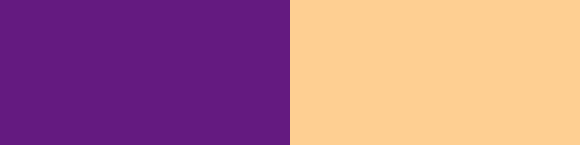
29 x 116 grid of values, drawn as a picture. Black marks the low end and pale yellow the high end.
It is made of 1 by 2 panels. Panel 1,1: low, flat. Panel 1,2: very high, flat.
